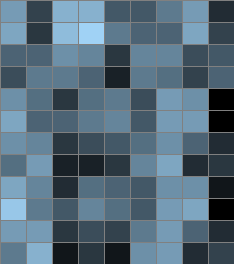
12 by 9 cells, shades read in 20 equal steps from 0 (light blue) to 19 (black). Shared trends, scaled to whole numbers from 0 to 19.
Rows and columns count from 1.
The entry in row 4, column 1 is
12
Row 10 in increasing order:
1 4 5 7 8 9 11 11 19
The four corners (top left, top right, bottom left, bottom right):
5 15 8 13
